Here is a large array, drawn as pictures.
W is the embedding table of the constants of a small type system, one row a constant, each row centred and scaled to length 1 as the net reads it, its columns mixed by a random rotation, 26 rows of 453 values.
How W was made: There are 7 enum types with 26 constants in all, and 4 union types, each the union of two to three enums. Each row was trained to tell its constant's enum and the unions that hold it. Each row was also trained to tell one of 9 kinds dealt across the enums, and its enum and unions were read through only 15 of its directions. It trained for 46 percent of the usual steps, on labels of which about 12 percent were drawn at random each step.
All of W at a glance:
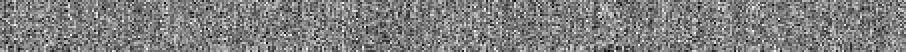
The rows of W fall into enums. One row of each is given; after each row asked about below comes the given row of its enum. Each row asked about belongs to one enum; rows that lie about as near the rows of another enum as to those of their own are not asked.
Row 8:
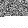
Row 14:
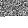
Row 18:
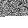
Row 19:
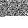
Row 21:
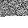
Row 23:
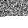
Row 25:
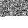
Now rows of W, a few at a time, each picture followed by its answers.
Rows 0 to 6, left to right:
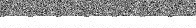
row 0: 19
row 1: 23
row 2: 21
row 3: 23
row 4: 14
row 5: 14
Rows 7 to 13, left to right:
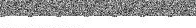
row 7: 21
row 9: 25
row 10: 14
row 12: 19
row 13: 25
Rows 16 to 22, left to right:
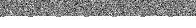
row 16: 19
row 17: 8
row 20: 18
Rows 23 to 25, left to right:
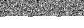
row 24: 8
